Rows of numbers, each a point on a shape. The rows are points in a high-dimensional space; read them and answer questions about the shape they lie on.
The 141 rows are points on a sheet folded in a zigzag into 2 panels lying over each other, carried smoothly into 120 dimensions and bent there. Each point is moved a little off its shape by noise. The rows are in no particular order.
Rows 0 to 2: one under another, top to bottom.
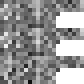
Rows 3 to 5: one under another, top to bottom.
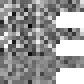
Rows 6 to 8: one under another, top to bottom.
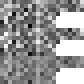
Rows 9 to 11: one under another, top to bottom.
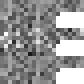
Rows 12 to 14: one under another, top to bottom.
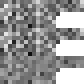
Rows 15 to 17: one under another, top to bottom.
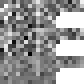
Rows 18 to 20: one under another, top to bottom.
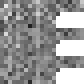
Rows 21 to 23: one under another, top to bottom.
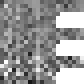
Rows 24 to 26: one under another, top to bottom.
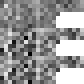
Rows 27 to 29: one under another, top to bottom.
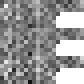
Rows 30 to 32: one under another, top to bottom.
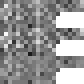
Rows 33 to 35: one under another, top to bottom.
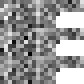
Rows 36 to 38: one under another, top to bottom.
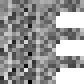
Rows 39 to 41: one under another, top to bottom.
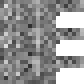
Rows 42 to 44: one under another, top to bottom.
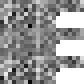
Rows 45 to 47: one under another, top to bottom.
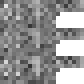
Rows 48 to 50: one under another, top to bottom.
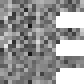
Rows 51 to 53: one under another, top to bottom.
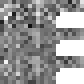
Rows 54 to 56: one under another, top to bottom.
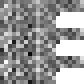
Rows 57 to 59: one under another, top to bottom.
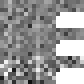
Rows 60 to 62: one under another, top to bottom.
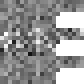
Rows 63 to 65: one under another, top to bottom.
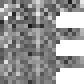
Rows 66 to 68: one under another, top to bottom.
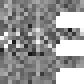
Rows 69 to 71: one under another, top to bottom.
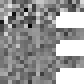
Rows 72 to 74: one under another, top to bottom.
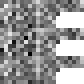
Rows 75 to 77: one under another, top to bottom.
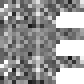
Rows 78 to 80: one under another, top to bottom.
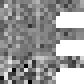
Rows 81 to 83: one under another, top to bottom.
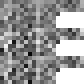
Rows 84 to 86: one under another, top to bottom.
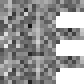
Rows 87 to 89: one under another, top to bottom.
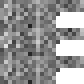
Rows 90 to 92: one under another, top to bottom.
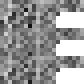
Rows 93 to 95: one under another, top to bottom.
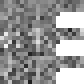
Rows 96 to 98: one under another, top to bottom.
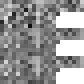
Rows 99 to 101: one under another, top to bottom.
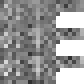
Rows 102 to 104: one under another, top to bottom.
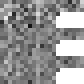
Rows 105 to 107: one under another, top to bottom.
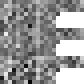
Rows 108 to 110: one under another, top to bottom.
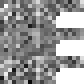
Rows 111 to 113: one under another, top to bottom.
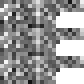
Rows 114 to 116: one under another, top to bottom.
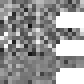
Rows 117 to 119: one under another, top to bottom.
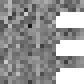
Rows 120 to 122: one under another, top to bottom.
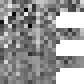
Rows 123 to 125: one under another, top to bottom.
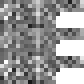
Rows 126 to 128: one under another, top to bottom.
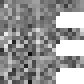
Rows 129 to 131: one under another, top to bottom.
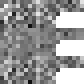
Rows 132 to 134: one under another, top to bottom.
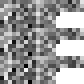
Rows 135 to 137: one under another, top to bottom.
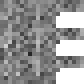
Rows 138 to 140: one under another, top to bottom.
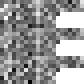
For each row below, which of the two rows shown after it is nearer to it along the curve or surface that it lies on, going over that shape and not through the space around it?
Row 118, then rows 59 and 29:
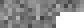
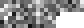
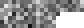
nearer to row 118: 59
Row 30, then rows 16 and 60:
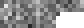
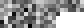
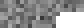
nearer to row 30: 16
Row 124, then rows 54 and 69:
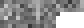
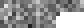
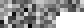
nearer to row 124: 69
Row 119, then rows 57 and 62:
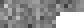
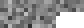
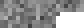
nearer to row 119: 57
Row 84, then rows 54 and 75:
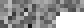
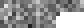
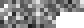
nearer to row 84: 54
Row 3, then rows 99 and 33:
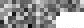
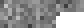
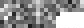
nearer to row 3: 33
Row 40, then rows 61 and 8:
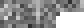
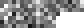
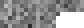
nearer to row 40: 61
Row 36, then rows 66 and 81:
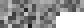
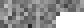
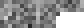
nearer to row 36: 81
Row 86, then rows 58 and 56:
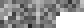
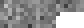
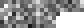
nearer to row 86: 56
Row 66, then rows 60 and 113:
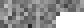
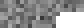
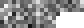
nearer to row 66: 113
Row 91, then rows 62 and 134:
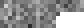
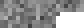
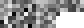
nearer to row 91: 134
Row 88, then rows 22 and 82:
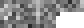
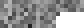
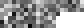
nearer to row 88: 82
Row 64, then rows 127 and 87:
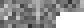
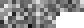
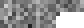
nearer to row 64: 127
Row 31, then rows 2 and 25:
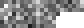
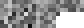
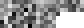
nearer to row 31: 2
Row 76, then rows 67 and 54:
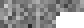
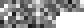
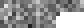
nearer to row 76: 54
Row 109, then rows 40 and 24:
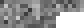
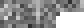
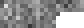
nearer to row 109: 40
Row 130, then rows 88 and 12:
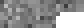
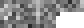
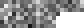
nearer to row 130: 12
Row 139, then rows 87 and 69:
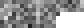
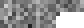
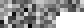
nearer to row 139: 69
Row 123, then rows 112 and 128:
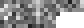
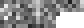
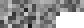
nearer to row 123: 112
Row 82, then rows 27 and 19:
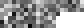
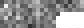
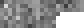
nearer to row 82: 27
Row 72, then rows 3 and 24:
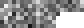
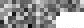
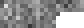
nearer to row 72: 3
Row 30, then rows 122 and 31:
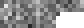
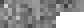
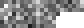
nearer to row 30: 31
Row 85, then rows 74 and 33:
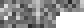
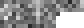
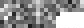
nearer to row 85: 74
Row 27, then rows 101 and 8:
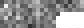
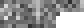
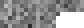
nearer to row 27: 8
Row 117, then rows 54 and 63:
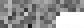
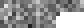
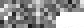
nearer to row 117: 54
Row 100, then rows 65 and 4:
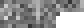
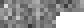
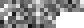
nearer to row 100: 4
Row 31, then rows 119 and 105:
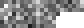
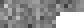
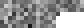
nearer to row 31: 105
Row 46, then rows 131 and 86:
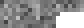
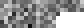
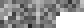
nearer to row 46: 86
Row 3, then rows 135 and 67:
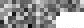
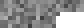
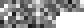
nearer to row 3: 67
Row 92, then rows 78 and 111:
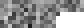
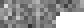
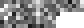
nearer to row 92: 111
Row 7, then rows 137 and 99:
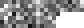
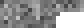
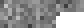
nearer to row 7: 99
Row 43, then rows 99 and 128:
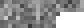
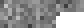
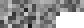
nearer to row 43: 128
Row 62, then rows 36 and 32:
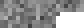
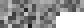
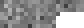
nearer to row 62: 36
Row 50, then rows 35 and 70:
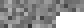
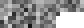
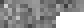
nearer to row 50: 70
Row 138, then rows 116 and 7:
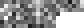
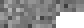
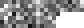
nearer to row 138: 7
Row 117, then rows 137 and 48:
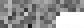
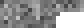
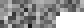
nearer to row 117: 48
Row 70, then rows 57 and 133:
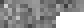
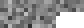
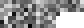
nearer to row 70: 57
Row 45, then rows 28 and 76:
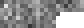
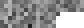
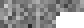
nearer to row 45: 76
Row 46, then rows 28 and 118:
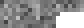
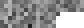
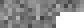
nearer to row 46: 118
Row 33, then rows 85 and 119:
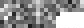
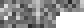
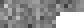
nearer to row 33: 85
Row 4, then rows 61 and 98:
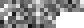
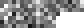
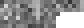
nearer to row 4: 61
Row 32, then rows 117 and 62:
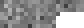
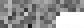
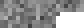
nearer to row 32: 117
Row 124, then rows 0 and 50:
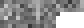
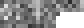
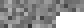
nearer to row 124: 0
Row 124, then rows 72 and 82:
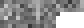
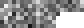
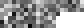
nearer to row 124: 82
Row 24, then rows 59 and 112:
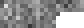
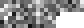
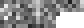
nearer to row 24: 59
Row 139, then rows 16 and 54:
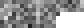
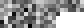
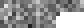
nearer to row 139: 16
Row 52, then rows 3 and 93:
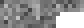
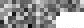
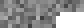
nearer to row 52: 93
